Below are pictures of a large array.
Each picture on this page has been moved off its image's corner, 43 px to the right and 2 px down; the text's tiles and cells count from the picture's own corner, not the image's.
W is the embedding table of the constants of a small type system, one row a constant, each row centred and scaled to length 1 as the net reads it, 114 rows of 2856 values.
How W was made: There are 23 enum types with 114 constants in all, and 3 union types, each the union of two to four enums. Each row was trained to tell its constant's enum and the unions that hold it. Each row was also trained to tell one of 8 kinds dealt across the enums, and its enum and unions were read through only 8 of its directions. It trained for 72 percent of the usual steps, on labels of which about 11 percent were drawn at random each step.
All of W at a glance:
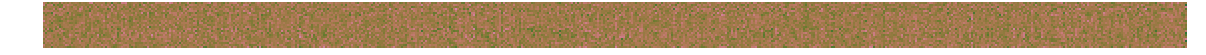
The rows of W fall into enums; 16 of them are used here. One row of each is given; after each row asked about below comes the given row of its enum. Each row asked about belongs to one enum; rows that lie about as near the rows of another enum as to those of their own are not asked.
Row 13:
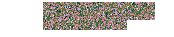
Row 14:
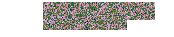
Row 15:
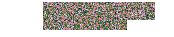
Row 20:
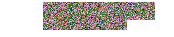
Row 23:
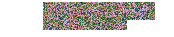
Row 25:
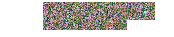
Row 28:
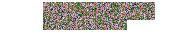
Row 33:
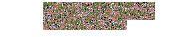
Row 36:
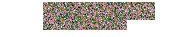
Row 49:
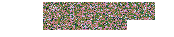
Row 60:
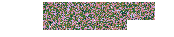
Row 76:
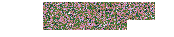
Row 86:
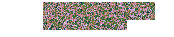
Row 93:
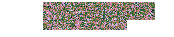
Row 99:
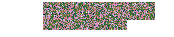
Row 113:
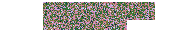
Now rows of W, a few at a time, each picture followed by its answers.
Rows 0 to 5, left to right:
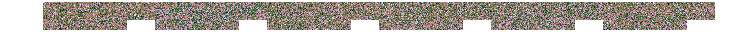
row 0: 14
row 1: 93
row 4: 60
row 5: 36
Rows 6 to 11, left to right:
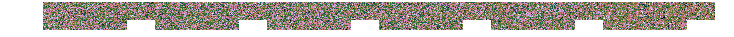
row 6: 49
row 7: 76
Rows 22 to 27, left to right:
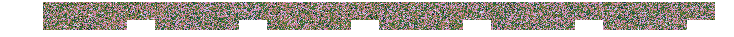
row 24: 99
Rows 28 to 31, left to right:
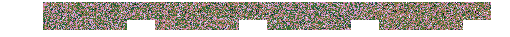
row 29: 60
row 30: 76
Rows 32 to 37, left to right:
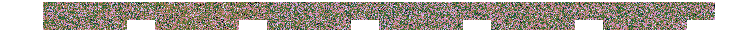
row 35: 60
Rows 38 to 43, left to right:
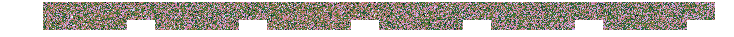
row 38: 86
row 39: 93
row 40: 13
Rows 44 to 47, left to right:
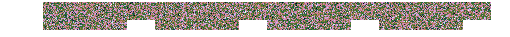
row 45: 99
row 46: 14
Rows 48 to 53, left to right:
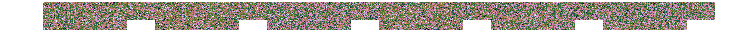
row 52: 13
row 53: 113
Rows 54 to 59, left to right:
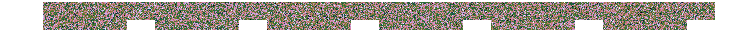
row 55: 76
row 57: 28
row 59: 93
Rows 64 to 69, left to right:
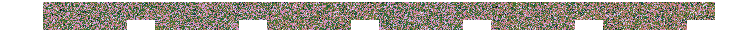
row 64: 93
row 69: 36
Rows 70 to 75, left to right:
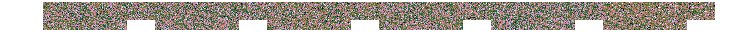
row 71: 60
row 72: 14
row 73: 28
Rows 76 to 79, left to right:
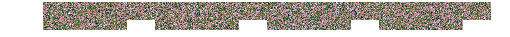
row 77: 99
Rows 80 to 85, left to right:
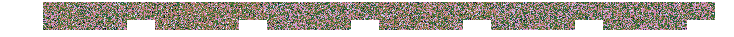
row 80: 14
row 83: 36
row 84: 99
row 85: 99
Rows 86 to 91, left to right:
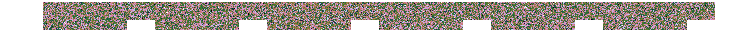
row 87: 76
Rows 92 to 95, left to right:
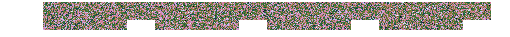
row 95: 86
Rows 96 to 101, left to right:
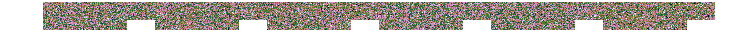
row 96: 15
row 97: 28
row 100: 76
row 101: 14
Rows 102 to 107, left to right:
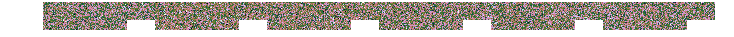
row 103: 60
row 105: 13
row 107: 49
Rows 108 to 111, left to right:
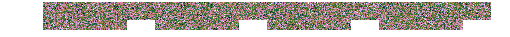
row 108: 28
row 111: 113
